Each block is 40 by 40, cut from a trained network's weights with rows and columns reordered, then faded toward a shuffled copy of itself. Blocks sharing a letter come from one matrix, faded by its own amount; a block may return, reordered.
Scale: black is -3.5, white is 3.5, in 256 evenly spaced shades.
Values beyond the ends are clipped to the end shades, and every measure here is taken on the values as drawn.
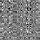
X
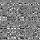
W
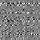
W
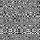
W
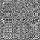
X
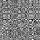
X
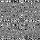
W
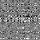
W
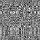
X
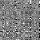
X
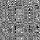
X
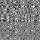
W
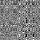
X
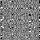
X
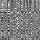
X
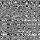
W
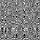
X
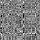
X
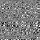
W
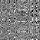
X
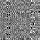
X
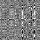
X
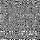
W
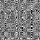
X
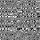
W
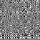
W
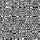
W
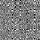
X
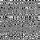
W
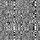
X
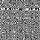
W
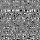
W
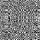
X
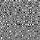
W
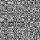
X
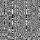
X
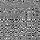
W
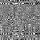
W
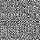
X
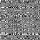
W
